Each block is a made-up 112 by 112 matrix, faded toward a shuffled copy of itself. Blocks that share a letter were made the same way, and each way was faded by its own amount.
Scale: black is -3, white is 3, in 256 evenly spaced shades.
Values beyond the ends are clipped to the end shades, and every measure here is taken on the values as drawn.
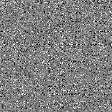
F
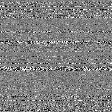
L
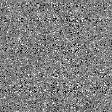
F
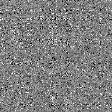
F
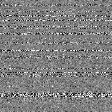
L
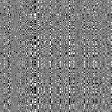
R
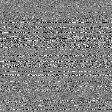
L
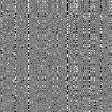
R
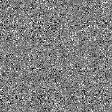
F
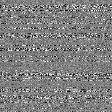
L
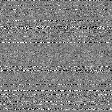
L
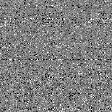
F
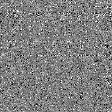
F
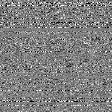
L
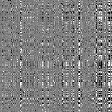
R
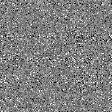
F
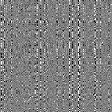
R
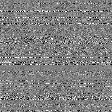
L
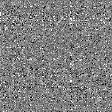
F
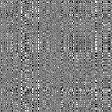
R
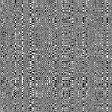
R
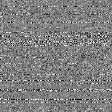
L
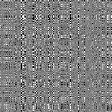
R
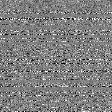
L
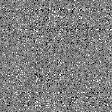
F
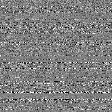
L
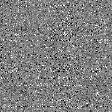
F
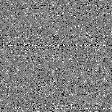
F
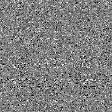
F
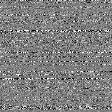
L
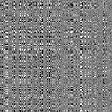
R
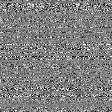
L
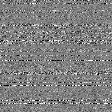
L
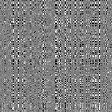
R
